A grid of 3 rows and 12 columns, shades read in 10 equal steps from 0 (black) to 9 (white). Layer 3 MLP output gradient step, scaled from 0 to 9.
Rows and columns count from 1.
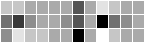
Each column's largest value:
7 8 7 7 6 6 3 6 9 7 6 6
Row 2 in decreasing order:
6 6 6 6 5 5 5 4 4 3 2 0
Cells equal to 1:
0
